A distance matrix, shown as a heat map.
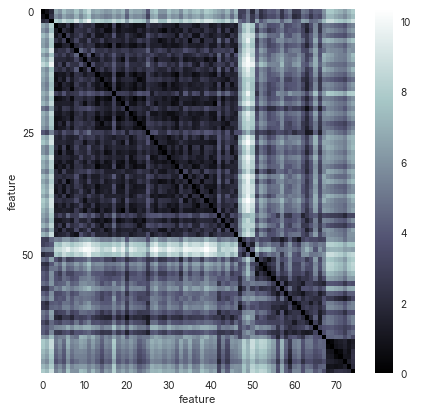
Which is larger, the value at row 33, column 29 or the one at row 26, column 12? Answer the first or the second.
the second
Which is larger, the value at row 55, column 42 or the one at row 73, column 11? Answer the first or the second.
the second
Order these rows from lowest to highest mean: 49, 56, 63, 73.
63, 56, 73, 49
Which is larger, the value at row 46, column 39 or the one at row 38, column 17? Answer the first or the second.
the first
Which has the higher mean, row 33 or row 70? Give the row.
70
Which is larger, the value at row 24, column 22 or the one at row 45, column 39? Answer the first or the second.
the second
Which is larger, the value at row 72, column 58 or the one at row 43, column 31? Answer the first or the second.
the first
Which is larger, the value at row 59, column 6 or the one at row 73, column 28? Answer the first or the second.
the second
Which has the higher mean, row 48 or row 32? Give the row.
48
